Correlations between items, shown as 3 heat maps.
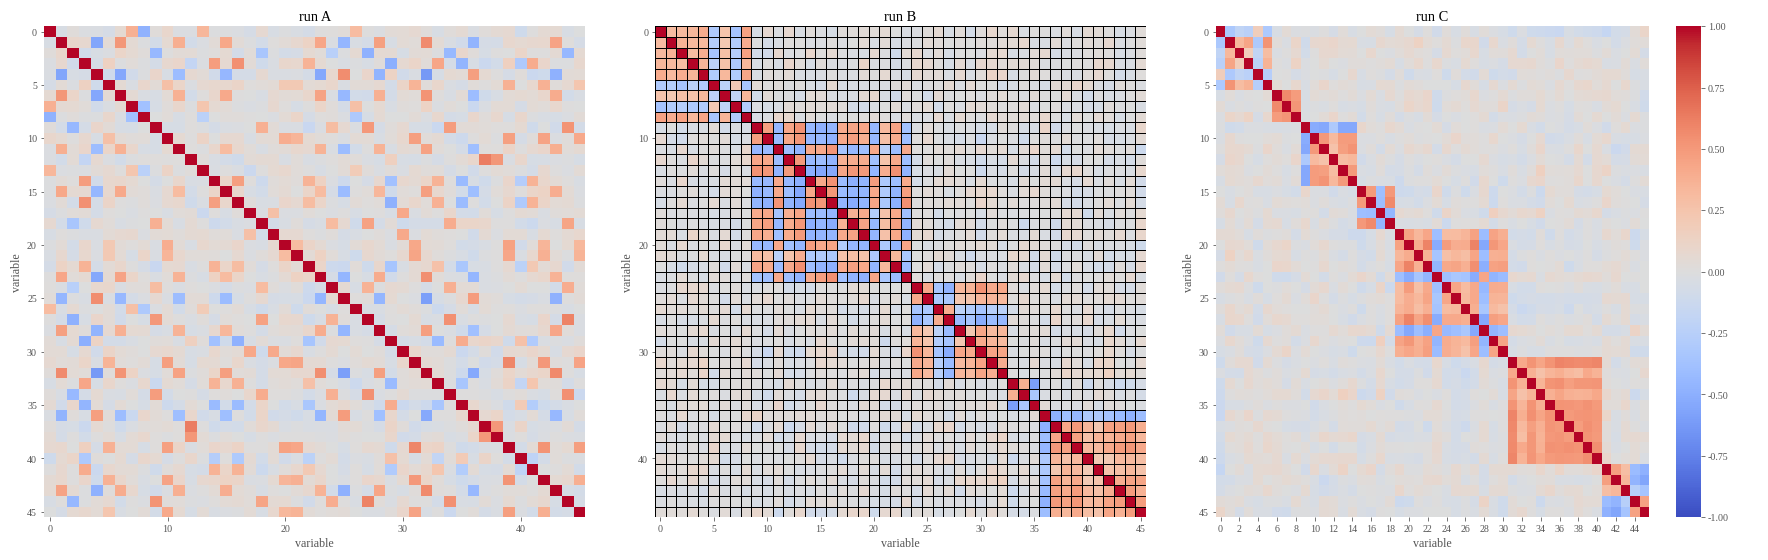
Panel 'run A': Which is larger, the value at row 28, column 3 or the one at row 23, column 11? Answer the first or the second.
the second
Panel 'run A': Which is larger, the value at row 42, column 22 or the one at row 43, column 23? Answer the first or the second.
the second
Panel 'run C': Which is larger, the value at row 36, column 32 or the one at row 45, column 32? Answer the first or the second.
the first
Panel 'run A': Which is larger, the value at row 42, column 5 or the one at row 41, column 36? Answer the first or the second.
the first
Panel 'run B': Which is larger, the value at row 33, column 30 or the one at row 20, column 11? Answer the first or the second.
the second
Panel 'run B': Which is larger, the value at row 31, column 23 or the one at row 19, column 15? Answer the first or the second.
the first
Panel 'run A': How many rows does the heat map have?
46
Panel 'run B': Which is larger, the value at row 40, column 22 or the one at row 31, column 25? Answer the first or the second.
the second
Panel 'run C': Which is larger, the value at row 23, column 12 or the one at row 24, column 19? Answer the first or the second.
the second
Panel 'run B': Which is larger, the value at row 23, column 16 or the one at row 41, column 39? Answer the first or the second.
the first
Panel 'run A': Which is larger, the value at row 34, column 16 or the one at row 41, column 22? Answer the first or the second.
the second
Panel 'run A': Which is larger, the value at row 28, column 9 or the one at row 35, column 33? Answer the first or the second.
the first
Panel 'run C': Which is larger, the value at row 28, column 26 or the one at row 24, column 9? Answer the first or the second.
the second
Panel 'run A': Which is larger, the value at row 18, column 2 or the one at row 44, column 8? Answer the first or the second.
the second
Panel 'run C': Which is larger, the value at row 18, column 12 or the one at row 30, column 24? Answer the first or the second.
the second
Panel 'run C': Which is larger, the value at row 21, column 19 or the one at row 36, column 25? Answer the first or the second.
the first
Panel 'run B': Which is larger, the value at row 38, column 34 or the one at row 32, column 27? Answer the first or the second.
the first
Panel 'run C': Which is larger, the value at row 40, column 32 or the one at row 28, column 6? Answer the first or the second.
the first
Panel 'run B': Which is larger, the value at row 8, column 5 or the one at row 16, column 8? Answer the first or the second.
the second
